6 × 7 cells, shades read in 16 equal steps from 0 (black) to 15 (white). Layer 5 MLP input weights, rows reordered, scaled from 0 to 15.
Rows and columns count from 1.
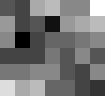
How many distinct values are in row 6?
6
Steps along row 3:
down up up same up up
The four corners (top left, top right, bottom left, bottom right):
5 15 13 3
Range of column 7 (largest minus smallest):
12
